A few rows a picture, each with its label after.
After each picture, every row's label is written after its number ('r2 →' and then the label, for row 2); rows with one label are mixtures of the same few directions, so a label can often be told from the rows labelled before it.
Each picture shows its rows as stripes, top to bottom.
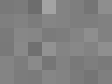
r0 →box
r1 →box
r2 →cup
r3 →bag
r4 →bag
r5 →cup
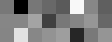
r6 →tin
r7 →box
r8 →tin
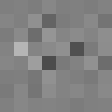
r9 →box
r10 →box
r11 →bag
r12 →tin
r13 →box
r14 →box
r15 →bag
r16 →tin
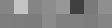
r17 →tin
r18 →box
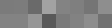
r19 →box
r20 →box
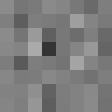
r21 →cup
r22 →tin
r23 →bag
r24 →box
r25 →tin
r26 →cup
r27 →box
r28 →box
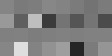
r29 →cup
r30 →bag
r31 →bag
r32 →tin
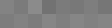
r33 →bag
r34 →bag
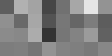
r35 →cup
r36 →bag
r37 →box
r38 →box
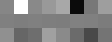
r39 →tin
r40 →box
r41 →cup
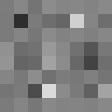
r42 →bag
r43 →tin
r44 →bag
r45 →cup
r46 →cup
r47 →bag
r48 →box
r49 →bag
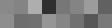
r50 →box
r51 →cup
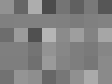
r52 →bag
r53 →tin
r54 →bag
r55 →box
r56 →box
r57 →cup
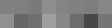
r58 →box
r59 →cup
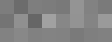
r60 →tin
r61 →bag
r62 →tin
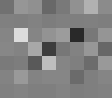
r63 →cup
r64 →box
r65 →tin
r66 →box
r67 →box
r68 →tin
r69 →tin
